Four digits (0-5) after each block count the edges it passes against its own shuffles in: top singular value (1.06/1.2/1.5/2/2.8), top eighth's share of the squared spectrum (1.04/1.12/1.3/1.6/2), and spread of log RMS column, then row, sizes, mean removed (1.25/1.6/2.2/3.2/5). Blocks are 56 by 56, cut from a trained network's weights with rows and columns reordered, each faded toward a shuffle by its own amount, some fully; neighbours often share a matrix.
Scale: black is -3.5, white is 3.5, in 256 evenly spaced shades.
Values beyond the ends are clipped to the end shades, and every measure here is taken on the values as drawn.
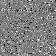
2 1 0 1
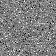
1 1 0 0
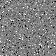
0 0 0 0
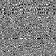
4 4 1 3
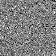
2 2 1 0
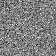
0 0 0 0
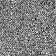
0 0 0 0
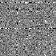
3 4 1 2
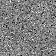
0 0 0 0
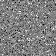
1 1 0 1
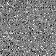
2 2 0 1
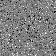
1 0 0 0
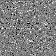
2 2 0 1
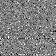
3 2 0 1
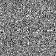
2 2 0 1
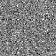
3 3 0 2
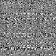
3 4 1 3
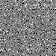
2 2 0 1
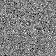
0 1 0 0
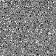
2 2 0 1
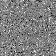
2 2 0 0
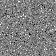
1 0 0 0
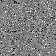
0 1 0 0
